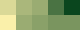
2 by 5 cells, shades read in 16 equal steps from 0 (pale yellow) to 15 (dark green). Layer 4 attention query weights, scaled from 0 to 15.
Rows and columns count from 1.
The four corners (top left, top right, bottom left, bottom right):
2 15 0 8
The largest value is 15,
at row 1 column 5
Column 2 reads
5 6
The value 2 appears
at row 1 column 1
